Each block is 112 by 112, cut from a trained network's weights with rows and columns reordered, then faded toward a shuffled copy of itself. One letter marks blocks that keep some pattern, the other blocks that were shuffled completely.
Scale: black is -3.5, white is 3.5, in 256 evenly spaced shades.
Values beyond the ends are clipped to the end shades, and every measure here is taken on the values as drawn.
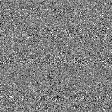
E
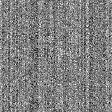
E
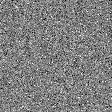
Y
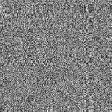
E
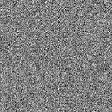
E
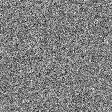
Y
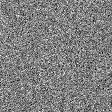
Y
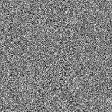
E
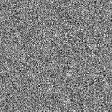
E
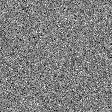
Y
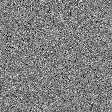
Y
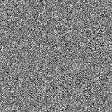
E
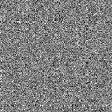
E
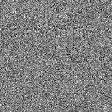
E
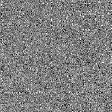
E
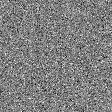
Y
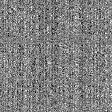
E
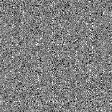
E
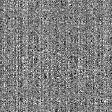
E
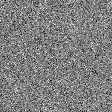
Y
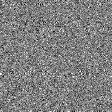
E
